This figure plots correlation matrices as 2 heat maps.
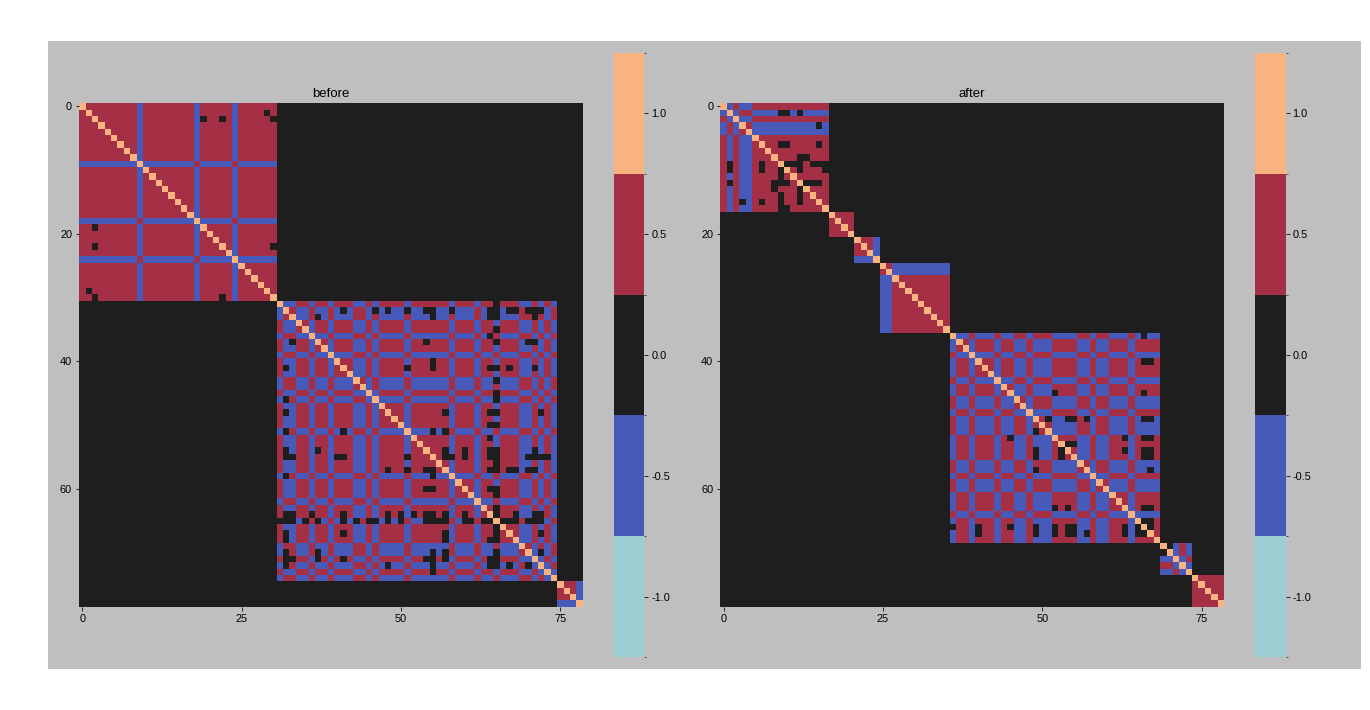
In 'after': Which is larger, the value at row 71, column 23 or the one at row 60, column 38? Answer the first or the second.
the first
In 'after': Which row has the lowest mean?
4
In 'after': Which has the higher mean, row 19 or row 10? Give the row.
10
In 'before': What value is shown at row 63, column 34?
0.5
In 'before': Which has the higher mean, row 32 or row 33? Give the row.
33
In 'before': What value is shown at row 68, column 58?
-0.5
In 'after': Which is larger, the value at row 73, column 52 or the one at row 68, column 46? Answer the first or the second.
the first
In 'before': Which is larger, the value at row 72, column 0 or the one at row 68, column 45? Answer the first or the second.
the second
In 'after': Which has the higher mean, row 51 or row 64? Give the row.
64
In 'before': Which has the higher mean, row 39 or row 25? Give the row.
25
